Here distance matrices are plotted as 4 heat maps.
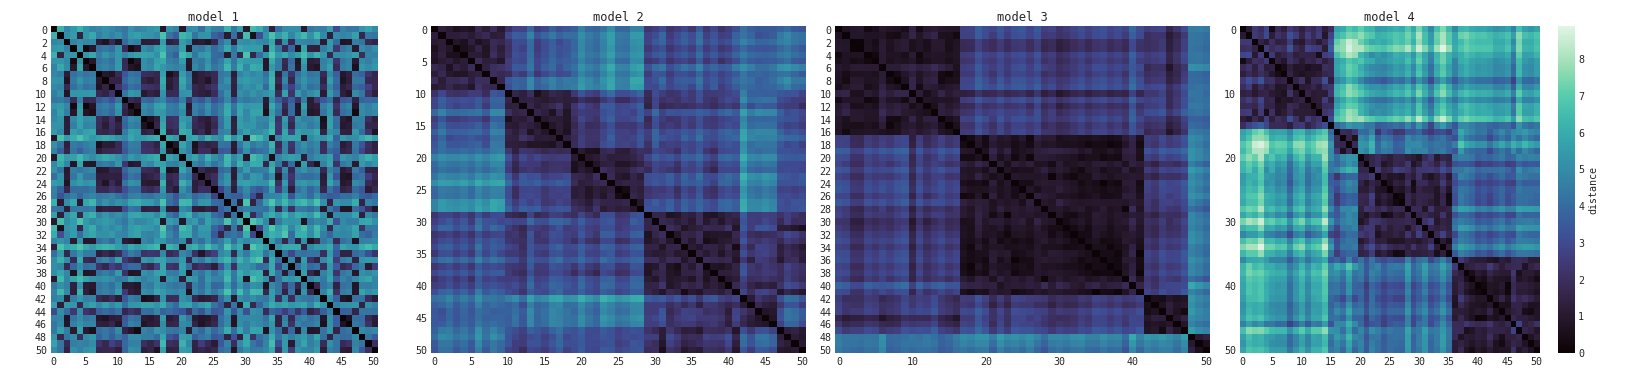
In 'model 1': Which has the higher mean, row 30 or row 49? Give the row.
30
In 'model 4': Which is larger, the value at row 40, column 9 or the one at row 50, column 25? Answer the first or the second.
the first
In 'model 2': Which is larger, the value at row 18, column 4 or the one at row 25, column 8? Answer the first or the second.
the second
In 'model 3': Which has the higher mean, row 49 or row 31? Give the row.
49
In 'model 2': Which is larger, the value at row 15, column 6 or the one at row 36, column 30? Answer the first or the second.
the first
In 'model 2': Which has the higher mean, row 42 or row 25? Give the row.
42
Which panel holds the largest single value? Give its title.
model 4
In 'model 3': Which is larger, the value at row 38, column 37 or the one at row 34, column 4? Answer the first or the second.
the second
